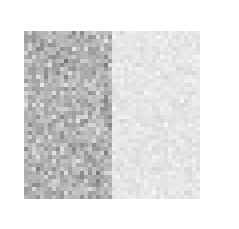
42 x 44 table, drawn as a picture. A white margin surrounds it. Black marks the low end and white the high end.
The table splits into one row of 2 panels. Panel 1,1: high, fine-grained. Panel 1,2: very high, fine-grained, faint in contrast.
